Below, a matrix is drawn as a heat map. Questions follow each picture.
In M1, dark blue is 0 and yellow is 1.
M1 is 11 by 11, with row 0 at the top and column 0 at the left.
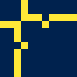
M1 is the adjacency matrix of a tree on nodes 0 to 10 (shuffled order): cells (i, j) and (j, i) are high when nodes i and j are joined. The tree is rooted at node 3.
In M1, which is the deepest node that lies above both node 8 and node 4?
2
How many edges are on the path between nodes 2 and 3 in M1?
1
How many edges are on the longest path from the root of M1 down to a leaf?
2
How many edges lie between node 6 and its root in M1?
1
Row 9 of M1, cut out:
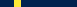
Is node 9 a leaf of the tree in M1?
yes
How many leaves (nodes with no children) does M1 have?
9
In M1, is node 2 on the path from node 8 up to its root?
yes
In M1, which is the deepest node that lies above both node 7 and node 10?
2
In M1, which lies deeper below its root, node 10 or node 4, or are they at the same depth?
the same depth
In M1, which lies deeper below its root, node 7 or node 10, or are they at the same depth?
the same depth
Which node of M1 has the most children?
2
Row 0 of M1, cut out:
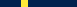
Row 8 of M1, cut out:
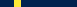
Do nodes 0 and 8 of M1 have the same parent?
no
